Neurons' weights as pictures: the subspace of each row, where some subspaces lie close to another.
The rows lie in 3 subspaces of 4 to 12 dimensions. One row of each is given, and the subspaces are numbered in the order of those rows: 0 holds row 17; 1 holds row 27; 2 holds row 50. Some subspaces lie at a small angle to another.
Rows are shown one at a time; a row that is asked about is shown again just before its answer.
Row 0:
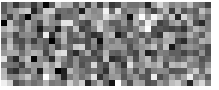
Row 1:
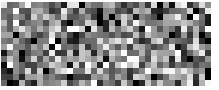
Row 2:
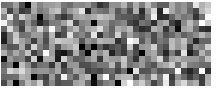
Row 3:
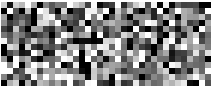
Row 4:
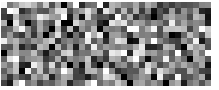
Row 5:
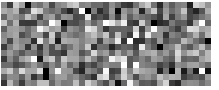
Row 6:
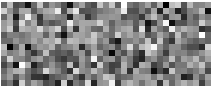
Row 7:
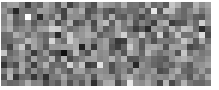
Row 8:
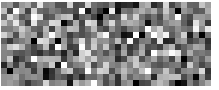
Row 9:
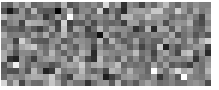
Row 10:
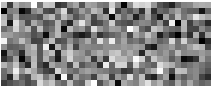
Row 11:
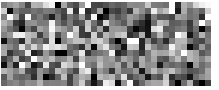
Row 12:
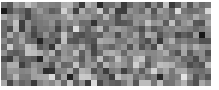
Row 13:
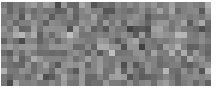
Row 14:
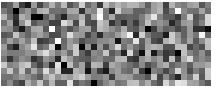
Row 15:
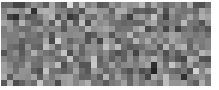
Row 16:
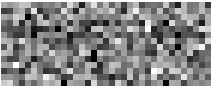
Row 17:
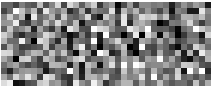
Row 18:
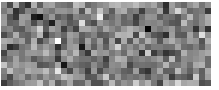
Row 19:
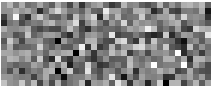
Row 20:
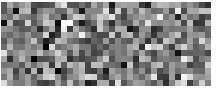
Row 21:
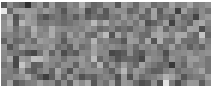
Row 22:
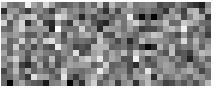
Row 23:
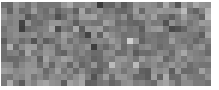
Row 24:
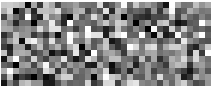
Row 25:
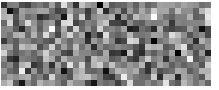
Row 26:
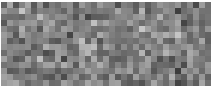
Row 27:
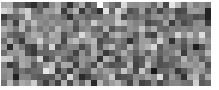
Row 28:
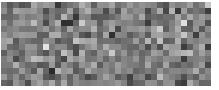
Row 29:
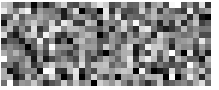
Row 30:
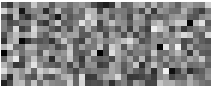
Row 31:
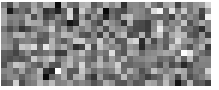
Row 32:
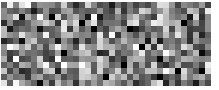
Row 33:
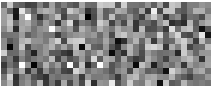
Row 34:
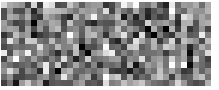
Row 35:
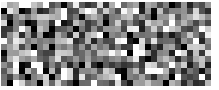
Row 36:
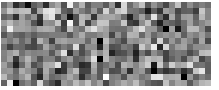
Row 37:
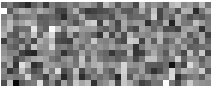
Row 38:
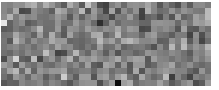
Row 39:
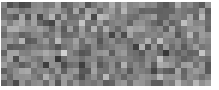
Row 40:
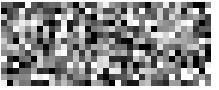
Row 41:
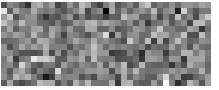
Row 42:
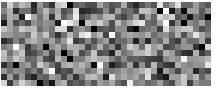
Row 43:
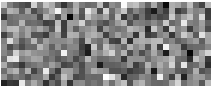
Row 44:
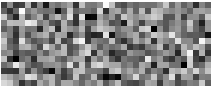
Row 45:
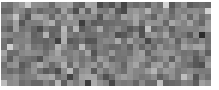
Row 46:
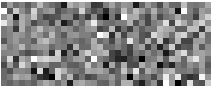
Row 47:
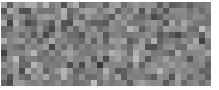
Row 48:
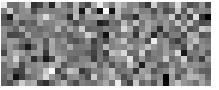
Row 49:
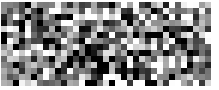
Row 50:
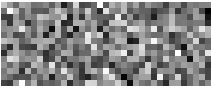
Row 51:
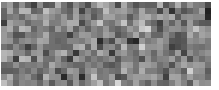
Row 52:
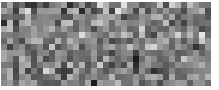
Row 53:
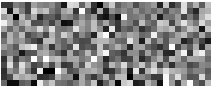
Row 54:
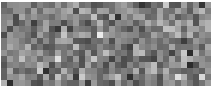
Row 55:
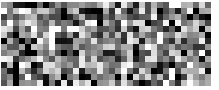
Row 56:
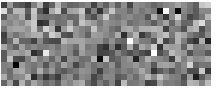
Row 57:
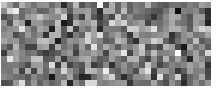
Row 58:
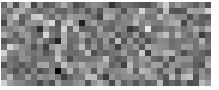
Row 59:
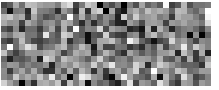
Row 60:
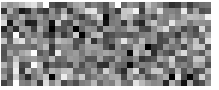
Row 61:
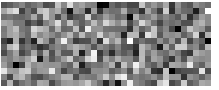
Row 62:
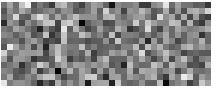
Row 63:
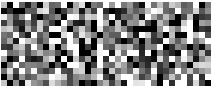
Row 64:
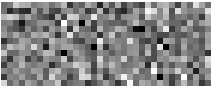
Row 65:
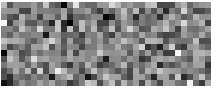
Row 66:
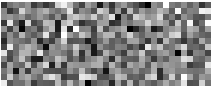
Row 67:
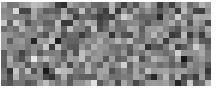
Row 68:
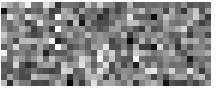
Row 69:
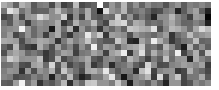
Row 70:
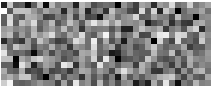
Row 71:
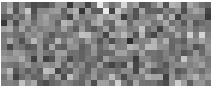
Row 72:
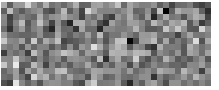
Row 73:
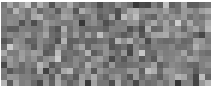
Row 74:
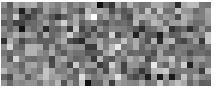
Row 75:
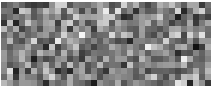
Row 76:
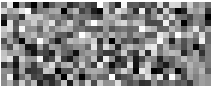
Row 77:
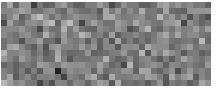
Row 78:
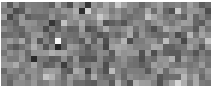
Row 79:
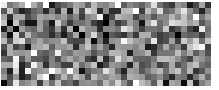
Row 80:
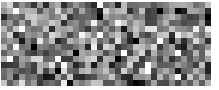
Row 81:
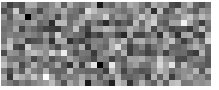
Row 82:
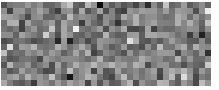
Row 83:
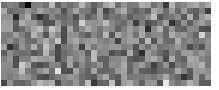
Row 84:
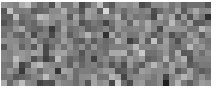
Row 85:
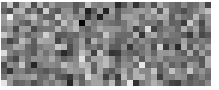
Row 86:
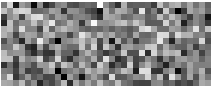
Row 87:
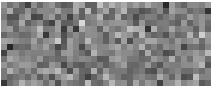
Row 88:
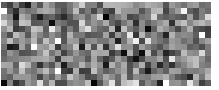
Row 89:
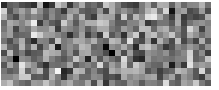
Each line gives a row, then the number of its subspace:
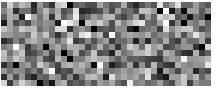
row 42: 0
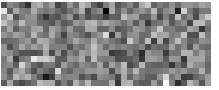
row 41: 1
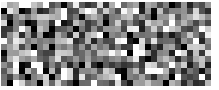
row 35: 1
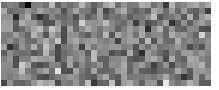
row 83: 2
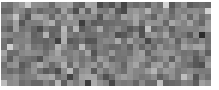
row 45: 2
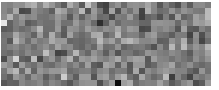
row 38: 0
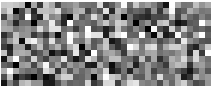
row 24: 0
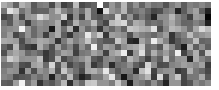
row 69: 2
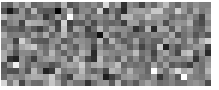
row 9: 0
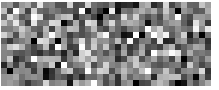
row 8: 2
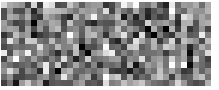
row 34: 0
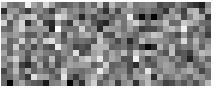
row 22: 0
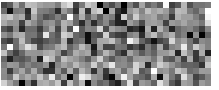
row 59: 2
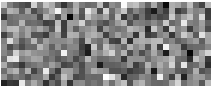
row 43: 0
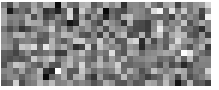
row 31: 0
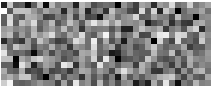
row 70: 1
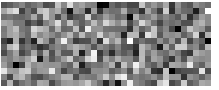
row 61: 0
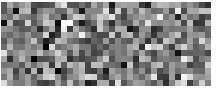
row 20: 2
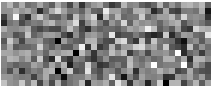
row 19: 0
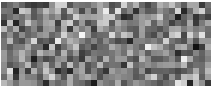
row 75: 1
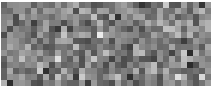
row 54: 1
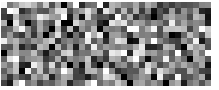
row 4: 2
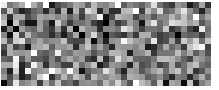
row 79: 1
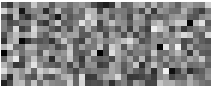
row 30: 0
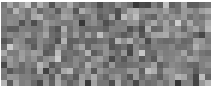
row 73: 1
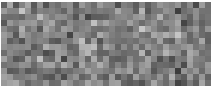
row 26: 0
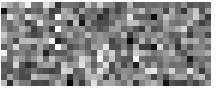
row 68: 0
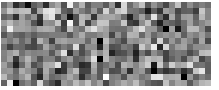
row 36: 0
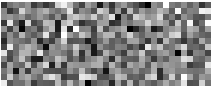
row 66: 1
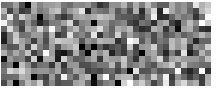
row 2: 0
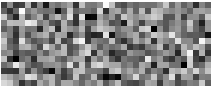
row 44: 0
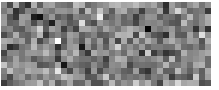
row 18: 2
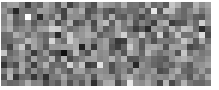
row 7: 0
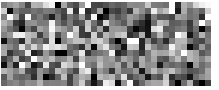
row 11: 0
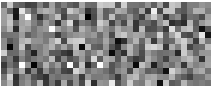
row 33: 0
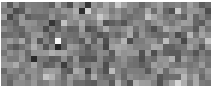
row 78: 0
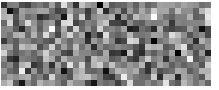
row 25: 2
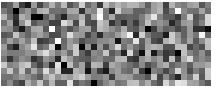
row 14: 2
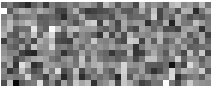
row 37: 1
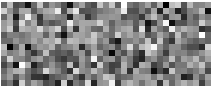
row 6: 0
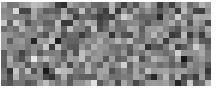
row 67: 1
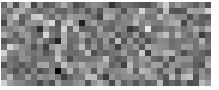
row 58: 2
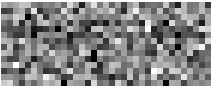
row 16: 0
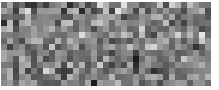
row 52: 2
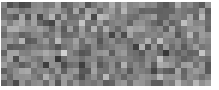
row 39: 0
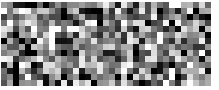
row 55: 1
